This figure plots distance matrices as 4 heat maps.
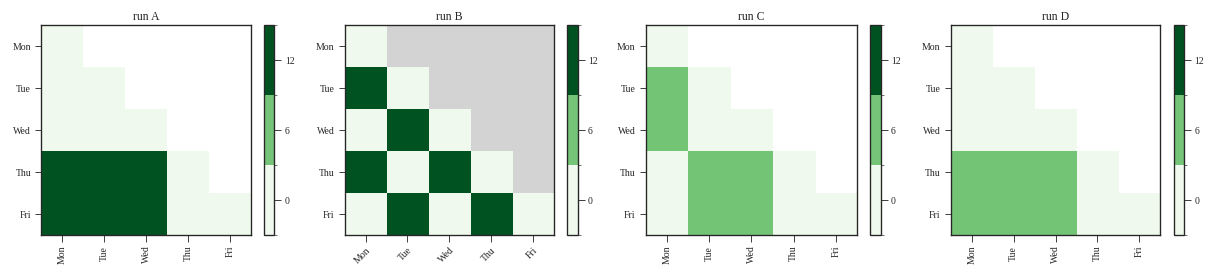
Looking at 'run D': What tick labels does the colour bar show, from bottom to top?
0, 6, 12
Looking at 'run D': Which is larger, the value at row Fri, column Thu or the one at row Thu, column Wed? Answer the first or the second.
the second
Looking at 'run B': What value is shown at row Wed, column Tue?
12
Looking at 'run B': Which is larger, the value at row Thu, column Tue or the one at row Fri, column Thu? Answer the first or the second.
the second
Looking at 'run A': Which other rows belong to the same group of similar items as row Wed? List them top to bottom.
Mon, Tue
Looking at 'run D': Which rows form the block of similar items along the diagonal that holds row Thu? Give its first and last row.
Thu to Fri
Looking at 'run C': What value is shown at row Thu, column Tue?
6
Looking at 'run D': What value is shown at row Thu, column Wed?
6
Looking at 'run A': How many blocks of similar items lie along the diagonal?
2
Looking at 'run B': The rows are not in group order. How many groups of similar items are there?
2
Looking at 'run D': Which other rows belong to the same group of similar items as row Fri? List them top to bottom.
Thu
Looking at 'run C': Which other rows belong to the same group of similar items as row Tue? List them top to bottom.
Wed
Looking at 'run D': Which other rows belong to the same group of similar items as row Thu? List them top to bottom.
Fri
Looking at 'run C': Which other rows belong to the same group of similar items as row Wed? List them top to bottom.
Tue
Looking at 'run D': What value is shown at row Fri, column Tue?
6
